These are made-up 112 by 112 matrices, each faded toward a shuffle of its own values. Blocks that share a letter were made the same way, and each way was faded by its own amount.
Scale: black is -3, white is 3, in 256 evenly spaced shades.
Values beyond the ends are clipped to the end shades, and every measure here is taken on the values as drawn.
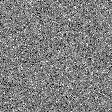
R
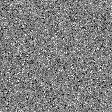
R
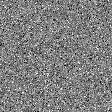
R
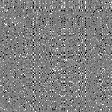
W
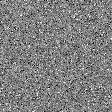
R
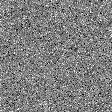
R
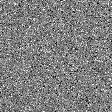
R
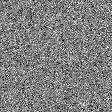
R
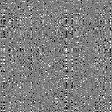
W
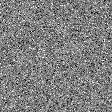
R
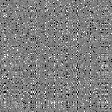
W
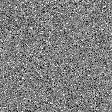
R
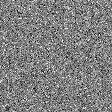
R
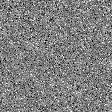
R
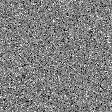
R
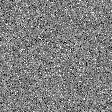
R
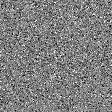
R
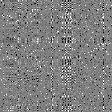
W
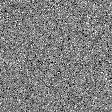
R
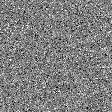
R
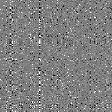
W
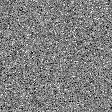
R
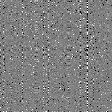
W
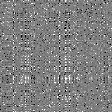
W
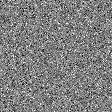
R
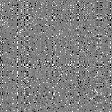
W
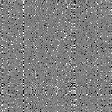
W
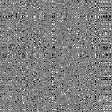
W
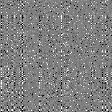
W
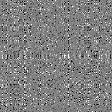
W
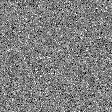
R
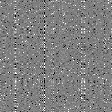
W
